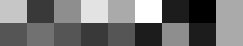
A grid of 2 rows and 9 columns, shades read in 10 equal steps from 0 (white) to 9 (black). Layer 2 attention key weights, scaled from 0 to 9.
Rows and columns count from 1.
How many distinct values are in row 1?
8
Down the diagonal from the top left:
2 5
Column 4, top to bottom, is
1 7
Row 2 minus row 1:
4 -2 2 6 3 8 -4 -1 0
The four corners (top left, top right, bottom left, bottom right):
2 3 6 3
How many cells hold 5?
1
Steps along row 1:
up down down up down up up down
